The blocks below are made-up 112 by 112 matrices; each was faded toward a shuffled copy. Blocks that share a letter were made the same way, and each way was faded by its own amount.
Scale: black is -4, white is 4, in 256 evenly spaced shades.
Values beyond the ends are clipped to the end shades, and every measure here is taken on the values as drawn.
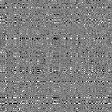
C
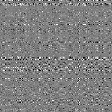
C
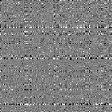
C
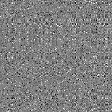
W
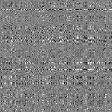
C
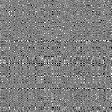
C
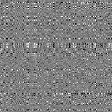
C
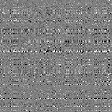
C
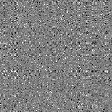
W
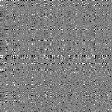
C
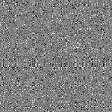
W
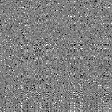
W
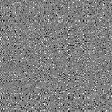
W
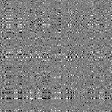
C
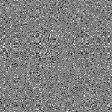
W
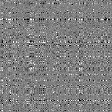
C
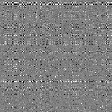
C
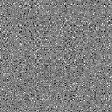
W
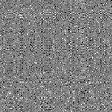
W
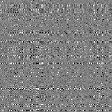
C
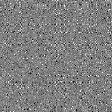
W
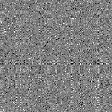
W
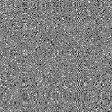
W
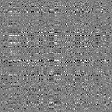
C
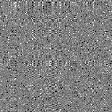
W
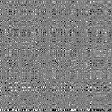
C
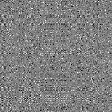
W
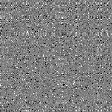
W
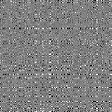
C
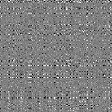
C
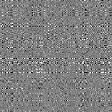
C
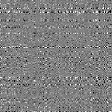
C
